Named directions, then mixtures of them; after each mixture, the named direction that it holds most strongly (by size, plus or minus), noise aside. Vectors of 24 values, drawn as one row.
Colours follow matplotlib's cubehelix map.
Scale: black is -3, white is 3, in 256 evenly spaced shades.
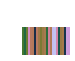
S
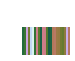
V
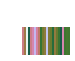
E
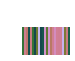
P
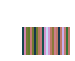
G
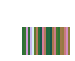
V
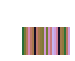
S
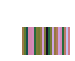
E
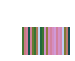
P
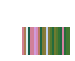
E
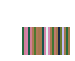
G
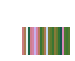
E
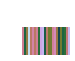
P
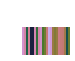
V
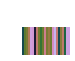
S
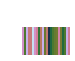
V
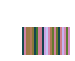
G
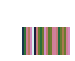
V
